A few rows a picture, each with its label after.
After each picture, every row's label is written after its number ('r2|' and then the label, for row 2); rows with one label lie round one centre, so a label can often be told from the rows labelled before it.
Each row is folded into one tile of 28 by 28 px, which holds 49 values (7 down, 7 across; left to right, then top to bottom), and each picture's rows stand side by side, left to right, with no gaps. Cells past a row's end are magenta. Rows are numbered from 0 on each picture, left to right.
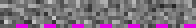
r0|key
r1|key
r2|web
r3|web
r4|web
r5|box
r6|web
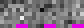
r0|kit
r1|box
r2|web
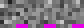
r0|key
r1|web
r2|web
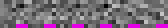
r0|box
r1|box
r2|box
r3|box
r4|key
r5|key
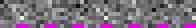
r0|kit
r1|web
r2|box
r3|kit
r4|web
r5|box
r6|key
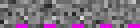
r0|key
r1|box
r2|key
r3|web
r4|web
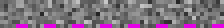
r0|web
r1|web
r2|web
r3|web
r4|web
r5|key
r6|key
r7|box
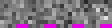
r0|web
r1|web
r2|web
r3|kit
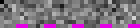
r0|kit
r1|web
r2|web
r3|box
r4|kit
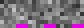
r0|kit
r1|web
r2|box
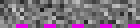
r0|kit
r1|box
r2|web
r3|key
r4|key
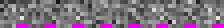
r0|kit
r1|key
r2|kit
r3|web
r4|key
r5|kit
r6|key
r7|kit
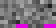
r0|web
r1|box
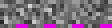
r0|key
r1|key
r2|web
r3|box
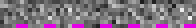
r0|key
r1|kit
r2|kit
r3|box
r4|key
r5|kit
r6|kit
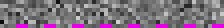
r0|key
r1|web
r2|kit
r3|key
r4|key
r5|web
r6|box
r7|web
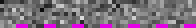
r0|kit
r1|box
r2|key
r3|box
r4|kit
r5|web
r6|web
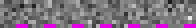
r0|box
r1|web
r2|web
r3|web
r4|web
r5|web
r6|kit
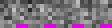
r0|kit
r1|kit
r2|web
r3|web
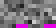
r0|box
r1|key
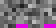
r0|box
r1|key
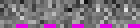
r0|kit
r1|web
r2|box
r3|kit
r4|kit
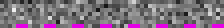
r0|kit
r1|kit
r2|key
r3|box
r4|web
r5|kit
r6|key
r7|kit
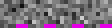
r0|box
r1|key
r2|key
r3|web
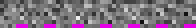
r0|kit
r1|key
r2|kit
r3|key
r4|kit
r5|key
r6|key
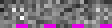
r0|kit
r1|web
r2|box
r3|kit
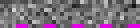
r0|kit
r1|key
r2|box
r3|web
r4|box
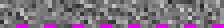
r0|key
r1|web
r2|box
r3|key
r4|key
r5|web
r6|kit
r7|web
